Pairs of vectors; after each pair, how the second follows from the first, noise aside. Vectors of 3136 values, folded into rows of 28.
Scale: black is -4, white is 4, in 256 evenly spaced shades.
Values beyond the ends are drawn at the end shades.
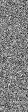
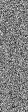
shuffled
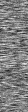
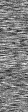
copied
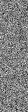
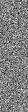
shuffled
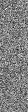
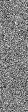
shuffled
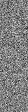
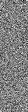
shuffled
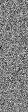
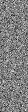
shuffled
